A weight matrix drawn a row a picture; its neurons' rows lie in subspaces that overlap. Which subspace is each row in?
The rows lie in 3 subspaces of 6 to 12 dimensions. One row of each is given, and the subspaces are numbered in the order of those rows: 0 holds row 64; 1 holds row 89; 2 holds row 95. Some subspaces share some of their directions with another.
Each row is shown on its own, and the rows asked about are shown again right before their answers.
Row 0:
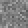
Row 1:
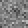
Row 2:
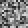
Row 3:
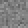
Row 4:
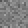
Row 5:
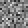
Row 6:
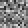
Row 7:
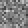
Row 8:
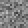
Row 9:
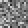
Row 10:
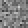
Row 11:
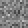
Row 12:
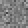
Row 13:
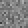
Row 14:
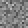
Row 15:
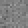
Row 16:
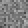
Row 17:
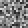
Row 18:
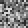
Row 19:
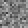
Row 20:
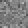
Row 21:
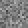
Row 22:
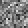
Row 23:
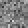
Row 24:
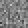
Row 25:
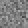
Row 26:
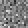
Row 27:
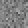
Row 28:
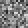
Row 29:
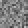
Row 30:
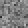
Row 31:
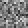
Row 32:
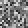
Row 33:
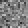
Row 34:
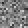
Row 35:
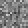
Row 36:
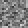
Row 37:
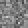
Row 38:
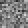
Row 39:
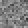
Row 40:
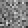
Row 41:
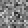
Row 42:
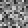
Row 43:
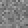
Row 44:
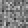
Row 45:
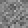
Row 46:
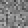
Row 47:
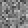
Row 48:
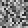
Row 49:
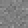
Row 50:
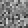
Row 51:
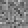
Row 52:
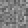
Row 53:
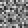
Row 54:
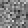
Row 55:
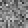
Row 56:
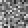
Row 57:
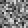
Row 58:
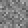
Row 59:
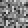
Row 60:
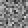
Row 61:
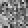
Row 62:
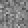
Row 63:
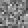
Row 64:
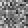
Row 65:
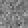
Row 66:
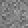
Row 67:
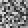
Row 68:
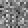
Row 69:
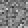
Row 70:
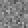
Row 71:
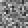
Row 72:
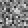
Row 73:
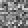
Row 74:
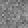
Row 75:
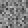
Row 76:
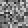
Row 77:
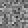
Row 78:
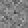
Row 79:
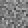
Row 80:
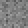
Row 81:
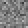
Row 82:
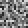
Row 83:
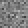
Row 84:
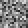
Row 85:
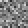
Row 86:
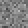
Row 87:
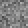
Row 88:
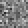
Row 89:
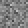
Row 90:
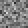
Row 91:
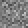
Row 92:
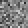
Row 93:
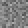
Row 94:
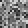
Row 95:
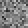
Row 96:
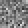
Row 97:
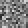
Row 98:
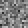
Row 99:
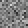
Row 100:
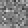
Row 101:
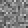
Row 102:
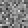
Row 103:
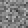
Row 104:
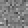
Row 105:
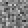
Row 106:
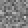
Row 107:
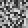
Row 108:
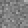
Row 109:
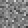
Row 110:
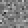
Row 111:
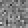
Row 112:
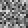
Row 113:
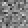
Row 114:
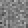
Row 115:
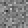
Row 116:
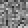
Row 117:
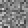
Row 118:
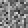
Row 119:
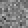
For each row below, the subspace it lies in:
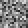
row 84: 1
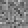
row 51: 1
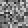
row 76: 1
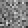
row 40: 0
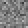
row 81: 1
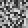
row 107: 0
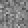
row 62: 1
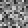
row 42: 1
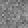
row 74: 0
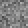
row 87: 1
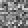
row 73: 1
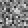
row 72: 2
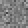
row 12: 1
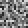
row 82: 2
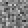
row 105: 1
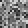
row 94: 2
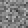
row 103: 2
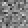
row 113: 1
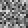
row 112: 1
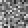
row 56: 2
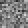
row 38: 0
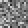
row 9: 2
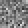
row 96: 0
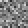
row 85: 2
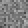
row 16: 0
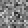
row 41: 0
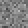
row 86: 2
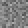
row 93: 1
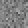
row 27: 0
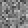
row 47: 1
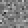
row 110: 1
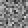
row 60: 1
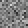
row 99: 2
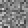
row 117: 0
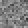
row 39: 0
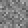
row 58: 1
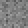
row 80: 1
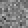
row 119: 2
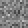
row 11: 1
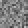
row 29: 0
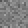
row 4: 2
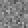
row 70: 0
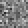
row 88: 1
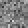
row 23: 0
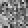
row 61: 1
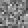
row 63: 0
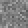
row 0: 1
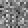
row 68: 1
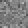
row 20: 2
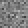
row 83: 0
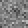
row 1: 2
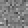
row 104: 0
